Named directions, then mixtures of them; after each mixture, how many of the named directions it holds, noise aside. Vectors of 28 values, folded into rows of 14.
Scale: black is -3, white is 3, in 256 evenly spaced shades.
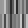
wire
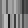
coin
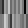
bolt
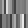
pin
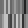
three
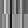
two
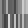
one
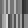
three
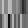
two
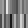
two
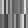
two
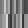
three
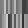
three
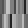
two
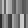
two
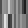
three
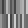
two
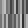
two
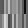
two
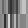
two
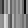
one
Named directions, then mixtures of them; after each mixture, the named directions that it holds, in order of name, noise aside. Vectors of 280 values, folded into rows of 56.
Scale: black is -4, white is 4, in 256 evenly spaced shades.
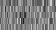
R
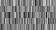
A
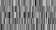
A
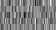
A, R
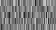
A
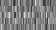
A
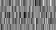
A, R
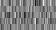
A, R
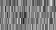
R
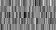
A, R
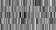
A, R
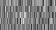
R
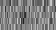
R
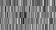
R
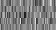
A, R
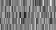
A, R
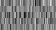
A, R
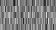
A, R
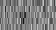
R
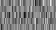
A, R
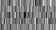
A, R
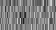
R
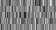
A, R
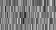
R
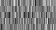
A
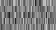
A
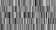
A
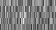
R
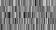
A
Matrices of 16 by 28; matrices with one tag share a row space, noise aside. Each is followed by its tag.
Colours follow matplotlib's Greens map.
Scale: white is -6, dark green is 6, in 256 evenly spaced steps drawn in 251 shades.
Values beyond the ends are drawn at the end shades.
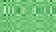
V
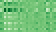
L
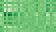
L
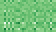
V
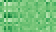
L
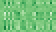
V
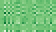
V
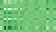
L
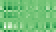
L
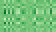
V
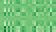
V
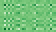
V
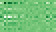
L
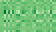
V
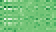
L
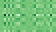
V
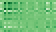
L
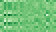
L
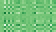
V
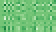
V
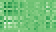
L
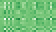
V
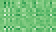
V
